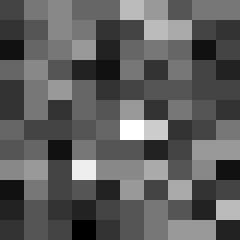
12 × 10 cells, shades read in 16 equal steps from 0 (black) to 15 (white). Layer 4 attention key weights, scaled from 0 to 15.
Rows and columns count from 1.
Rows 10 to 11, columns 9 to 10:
3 4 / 2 11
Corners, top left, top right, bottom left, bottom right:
4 7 3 2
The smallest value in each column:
1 4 1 0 1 4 2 3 1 1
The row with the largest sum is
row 9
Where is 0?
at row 12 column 4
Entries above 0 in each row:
10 10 10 10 10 10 10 10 10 10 10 9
